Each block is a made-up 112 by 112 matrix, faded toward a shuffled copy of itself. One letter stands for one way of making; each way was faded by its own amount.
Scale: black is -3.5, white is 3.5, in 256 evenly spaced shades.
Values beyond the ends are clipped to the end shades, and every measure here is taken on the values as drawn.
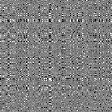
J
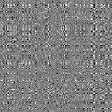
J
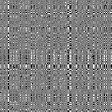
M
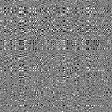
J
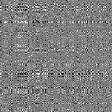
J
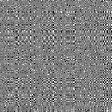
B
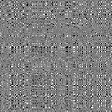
J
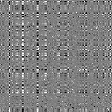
M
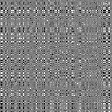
M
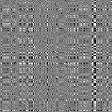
M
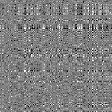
J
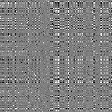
M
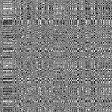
B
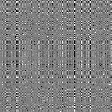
M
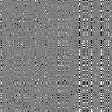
M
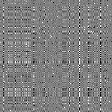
M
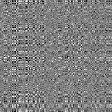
B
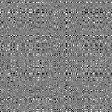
J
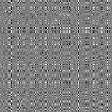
M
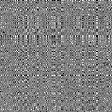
B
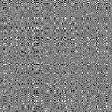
J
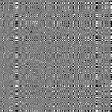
M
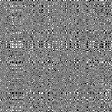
J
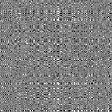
J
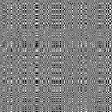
M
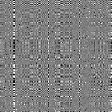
M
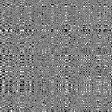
J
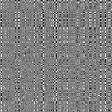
M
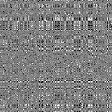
B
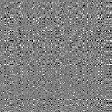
J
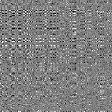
J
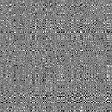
J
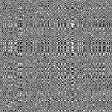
B
